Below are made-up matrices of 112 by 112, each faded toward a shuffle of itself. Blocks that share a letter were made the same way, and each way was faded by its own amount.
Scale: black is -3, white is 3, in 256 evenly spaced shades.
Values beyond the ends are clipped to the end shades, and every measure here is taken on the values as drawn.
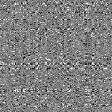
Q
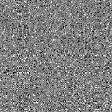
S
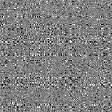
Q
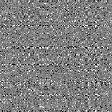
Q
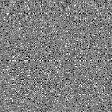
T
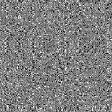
S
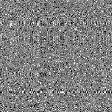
S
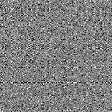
T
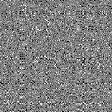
T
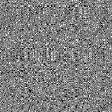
S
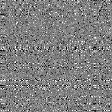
Q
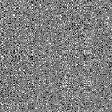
S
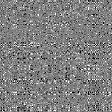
Q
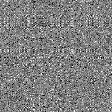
T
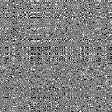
Q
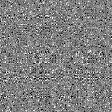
T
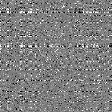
Q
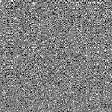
T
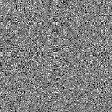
S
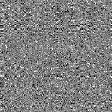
S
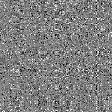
S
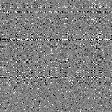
Q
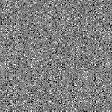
S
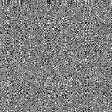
S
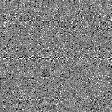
T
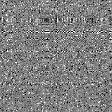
T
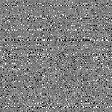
Q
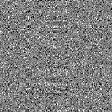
S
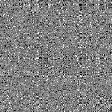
T
